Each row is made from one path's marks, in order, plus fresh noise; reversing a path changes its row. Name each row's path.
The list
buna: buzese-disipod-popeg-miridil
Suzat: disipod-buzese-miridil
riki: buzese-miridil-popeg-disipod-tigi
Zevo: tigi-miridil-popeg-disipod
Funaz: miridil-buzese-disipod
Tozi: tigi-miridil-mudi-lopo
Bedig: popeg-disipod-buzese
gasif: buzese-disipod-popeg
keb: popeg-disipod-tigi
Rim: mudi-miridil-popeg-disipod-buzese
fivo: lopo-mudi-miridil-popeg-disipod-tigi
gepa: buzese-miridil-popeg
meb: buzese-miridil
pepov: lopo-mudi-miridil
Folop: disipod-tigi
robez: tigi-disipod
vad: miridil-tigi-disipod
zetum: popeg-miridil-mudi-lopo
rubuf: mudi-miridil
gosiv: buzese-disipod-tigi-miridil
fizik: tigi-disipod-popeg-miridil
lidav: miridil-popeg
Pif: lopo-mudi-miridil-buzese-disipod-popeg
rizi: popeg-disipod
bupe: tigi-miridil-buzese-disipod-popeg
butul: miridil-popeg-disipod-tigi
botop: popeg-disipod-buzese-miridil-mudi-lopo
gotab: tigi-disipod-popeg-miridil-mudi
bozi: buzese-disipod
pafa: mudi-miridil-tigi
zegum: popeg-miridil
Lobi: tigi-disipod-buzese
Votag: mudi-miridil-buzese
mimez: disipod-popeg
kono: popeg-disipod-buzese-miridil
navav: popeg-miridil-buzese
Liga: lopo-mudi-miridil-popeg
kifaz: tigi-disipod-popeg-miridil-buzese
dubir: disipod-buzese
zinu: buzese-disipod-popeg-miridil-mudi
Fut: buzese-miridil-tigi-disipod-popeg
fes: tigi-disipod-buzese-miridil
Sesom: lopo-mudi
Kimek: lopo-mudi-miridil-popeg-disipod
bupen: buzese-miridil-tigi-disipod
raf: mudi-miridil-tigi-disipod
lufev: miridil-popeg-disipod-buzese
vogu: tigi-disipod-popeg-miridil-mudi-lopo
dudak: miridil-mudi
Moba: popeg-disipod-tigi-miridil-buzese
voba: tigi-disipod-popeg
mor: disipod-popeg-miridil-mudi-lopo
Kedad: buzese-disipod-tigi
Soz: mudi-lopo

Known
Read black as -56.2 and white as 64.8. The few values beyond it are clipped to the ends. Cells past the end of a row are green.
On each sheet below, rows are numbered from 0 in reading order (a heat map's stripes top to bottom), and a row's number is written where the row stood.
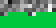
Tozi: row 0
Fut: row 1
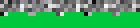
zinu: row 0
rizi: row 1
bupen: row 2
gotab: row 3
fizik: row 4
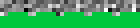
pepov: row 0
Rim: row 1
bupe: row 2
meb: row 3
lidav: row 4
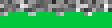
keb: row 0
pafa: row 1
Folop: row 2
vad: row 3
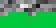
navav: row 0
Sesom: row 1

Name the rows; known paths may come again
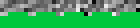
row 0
Votag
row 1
pafa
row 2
buna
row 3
gotab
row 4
pepov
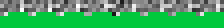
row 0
Kedad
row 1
bozi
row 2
lufev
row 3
rizi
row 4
zinu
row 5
Folop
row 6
fizik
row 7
Funaz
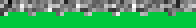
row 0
dudak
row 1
mimez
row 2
kifaz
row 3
raf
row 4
vad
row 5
Kimek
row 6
zetum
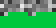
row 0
bupe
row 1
fes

